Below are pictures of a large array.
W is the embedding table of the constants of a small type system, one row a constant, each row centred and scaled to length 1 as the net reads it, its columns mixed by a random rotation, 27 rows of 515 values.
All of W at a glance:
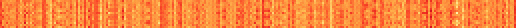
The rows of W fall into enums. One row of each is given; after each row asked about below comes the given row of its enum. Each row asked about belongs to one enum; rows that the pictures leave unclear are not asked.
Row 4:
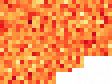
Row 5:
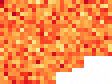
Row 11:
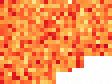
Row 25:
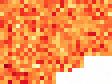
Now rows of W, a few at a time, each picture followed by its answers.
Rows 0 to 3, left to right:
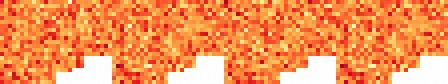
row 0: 11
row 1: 25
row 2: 5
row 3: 25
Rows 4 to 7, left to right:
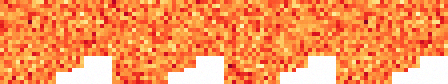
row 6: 25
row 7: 4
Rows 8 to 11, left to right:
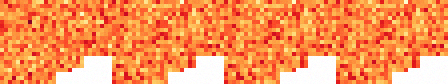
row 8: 4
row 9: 11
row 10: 11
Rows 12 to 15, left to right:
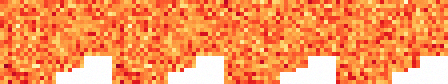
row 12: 25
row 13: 25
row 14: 5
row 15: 11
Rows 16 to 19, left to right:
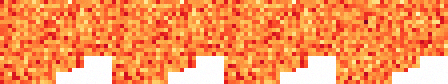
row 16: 11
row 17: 11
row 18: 11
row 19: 4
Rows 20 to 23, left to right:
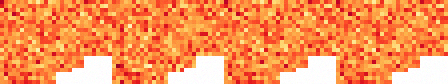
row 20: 5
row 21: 25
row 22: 5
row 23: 5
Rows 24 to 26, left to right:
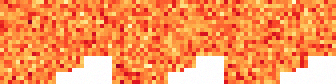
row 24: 4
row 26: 11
